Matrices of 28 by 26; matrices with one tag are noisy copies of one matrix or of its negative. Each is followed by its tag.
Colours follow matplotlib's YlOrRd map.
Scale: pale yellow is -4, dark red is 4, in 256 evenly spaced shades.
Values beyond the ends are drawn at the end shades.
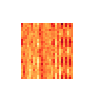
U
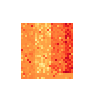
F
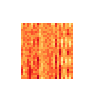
U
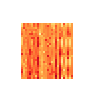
U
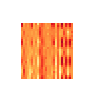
U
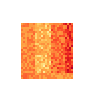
F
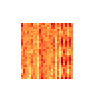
U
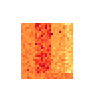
F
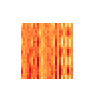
U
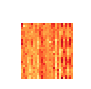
U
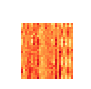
U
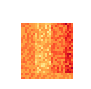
F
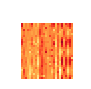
U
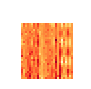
U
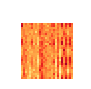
U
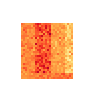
F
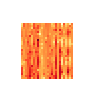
U
